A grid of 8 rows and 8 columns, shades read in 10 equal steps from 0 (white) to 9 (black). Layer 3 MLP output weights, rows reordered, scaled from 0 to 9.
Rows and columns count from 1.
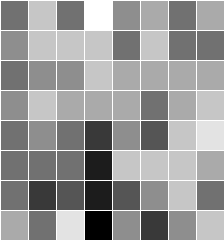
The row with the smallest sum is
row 4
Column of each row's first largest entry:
1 5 1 6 4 4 4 4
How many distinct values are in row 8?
7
